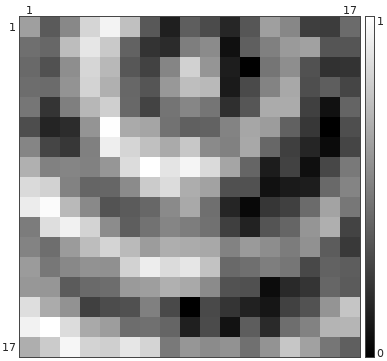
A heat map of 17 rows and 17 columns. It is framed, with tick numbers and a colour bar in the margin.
Grain: blotchy. Rings: centred on the top middle. Seam: vertical, 60% of the way across, the left part higher.
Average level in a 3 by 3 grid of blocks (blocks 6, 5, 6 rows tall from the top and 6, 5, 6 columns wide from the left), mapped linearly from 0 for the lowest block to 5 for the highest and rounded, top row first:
4 1 1
5 5 0
5 3 2
